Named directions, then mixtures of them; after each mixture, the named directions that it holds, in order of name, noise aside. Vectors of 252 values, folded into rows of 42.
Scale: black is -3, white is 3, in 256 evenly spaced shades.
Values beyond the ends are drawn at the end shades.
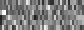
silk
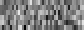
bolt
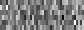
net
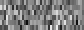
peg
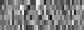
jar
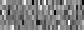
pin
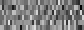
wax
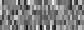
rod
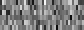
peg, pin, rod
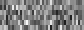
peg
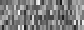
bolt, jar, net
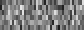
jar, pin, rod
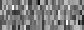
bolt, peg, wax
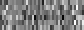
net, silk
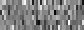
pin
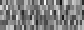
net, pin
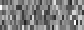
net, peg, rod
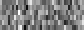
bolt, rod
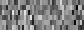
jar, net, rod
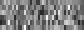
bolt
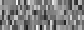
rod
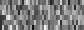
peg, silk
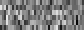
peg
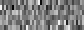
bolt, peg, wax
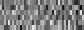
wax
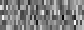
net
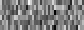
bolt, pin, rod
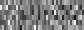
bolt, net, wax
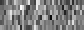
jar, wax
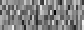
bolt, net, pin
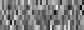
pin, rod, wax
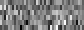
peg
